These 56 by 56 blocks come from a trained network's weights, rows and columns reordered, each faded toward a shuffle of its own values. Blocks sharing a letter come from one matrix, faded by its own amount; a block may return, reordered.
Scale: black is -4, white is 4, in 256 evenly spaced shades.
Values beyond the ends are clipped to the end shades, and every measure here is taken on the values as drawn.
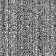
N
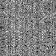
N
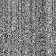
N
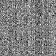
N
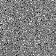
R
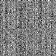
N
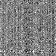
N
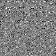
R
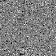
R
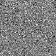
R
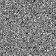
R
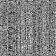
N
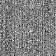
N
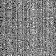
N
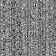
N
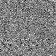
R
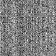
N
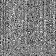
N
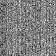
N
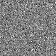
R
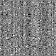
N
